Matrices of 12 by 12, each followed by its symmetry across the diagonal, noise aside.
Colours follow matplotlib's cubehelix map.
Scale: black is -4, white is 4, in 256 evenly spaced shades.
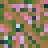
neither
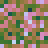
neither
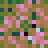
symmetric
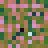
neither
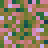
neither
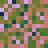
symmetric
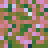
neither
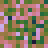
neither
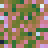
neither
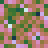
symmetric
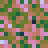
symmetric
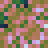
symmetric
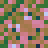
symmetric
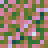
symmetric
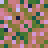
symmetric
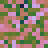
neither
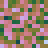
neither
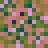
symmetric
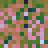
neither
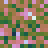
neither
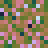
neither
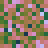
neither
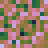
symmetric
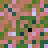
symmetric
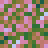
symmetric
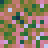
symmetric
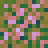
symmetric
